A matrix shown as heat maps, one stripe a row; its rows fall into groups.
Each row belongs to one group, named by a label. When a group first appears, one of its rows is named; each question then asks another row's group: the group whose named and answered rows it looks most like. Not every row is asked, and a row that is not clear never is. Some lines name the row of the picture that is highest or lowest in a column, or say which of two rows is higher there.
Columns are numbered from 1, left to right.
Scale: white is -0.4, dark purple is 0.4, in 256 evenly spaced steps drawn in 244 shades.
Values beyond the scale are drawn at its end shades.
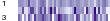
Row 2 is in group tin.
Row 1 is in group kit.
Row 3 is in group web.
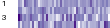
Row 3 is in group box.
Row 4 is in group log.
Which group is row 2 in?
web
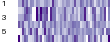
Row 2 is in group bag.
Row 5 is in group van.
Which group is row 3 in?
bag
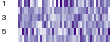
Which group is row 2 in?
kit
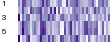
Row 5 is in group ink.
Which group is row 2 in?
tin
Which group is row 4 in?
ink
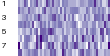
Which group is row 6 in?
bag
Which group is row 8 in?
box
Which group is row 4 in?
log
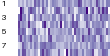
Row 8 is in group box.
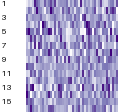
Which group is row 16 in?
ink
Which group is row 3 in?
box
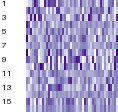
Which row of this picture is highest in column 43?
13
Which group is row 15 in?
web
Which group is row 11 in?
van
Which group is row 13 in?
van
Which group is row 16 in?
web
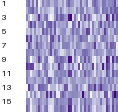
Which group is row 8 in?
box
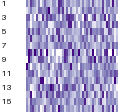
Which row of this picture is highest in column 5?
8
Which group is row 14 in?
tin
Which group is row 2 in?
tin
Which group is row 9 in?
kit
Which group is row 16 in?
bag
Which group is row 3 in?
web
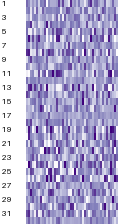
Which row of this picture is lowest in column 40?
6
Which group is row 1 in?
box
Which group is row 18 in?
tin
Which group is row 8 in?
web
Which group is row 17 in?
tin
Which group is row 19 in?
kit
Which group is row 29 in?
log
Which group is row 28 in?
ink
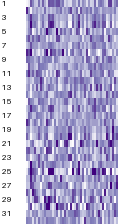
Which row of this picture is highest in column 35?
25
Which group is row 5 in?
tin
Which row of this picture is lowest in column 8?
27
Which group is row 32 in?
web
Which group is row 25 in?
ink
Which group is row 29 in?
bag
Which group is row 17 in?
kit
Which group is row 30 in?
tin
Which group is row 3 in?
ink
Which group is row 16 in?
ink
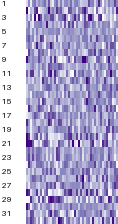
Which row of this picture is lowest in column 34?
11
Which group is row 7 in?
kit
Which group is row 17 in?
bag
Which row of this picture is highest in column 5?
3
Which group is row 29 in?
van
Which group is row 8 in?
kit
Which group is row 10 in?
van
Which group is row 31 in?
box
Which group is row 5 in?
web
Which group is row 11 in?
box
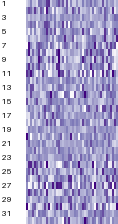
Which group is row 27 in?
van
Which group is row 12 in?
web
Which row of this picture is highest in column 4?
25
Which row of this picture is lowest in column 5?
27
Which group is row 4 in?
tin
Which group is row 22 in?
bag
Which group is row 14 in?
box
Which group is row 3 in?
log
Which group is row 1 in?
tin
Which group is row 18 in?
log
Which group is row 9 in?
tin
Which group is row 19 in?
kit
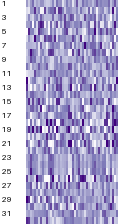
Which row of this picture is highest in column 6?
26
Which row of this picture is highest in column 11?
18
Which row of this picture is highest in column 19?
18
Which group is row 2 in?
bag
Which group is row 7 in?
box
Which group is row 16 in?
log
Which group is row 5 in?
kit
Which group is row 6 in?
bag
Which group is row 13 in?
van
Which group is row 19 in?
log
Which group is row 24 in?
ink
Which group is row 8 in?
ink
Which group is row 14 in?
box
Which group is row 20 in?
log
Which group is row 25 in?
ink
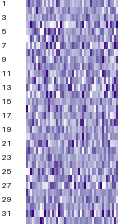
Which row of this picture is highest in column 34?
31
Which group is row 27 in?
box
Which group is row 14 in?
log
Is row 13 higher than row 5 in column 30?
Yes
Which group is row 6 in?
van
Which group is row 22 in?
web
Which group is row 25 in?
van
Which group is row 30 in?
bag
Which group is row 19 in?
tin
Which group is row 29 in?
box
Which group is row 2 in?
kit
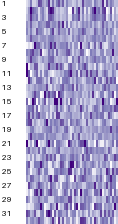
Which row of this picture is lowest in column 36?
14
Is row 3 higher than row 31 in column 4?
Yes
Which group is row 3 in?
ink
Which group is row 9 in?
ink
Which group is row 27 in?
kit
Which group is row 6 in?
ink
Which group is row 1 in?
tin
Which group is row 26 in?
box
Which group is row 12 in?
kit
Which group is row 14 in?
bag
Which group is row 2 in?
ink
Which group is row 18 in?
tin
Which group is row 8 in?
log
